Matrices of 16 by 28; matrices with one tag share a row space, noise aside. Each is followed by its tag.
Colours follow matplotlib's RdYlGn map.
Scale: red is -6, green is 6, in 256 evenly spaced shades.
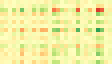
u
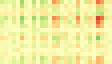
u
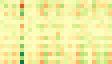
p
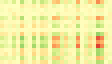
u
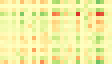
u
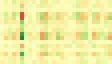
p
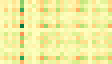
p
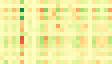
p
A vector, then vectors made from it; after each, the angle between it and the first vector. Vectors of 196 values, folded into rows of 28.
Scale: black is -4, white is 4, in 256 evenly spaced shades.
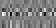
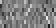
partly opposed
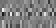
nearly opposite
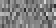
partly aligned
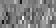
orthogonal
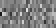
partly aligned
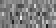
partly aligned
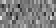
partly aligned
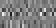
nearly parallel
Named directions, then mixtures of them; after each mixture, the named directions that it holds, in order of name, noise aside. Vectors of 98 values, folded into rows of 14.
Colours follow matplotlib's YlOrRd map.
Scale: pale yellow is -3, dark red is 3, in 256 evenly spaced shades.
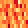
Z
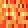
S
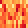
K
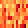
K, S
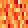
Z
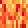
K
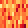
K, S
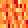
Z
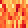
K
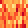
K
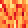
K, Z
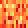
K, S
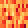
K, S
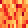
K, Z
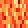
Z
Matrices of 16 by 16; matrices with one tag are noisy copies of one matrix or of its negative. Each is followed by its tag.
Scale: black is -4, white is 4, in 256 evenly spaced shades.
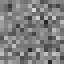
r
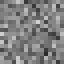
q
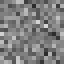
q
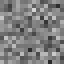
r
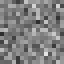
q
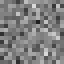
q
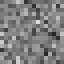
q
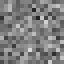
r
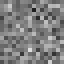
r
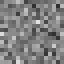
q
